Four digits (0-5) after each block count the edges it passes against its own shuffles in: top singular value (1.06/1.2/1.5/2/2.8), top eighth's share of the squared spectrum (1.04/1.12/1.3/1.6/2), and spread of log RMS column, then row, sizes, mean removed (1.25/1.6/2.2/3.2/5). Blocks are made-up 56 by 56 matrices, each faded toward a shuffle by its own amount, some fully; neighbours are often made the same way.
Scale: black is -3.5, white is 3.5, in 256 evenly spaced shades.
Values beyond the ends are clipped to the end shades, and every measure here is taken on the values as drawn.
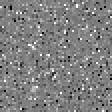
0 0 0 0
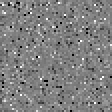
1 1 0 0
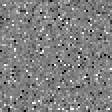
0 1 0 0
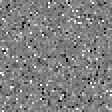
0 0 0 0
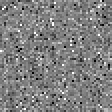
2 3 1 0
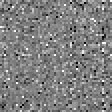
3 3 2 1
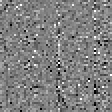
3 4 2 1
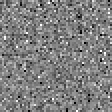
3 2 0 0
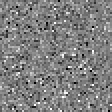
0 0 0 0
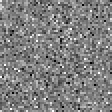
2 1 0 0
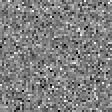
1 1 0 0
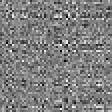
4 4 3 3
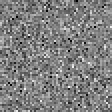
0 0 0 0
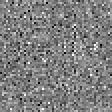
3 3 1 1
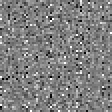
1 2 2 1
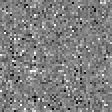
1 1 1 0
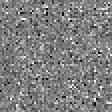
1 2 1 1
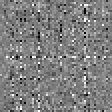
2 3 3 2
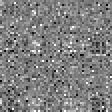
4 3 1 2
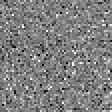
2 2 0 1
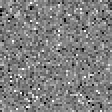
1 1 0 0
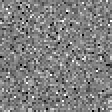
2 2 0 0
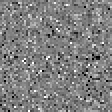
2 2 0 0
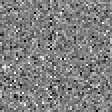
1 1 1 1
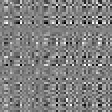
5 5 4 4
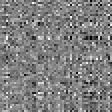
4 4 3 3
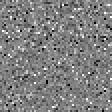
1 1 0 0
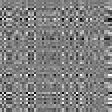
5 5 4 4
